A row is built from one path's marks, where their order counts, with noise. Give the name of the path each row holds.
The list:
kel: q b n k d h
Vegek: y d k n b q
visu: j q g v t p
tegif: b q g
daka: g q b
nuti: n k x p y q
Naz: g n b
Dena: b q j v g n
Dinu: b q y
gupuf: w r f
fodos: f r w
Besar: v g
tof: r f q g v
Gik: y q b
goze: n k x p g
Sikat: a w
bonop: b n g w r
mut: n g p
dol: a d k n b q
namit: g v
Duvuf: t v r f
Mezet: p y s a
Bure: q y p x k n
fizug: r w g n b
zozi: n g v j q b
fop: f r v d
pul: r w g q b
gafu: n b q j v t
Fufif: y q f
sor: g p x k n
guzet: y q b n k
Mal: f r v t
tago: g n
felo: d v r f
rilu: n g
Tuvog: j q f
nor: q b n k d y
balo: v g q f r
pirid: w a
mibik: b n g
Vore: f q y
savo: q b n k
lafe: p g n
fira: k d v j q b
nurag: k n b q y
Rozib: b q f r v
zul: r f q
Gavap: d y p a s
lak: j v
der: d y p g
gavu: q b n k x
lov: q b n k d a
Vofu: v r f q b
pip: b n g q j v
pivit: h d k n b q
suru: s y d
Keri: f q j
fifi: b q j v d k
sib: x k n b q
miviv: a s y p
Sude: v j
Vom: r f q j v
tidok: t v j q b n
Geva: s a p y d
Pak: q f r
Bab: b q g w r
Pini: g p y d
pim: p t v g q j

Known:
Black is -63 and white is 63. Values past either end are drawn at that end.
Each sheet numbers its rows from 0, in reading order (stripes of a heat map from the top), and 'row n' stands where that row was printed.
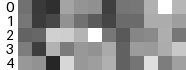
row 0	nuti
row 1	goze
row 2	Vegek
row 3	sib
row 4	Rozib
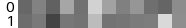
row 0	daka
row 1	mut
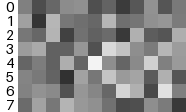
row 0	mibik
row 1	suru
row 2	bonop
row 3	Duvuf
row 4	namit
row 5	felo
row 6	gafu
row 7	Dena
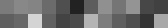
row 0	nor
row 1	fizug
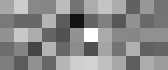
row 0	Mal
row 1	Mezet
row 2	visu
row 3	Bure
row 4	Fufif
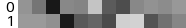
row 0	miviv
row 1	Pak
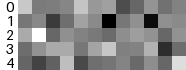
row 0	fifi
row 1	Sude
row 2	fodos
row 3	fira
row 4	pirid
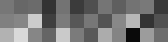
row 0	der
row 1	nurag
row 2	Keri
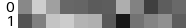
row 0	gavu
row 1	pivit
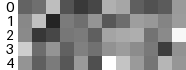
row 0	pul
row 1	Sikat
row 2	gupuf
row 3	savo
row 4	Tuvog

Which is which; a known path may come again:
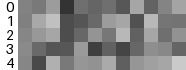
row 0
Bab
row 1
tof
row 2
Vom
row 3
Dinu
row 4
sib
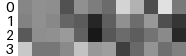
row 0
gafu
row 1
nor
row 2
lafe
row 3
fifi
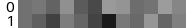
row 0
zozi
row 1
Besar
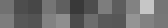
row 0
rilu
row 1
tegif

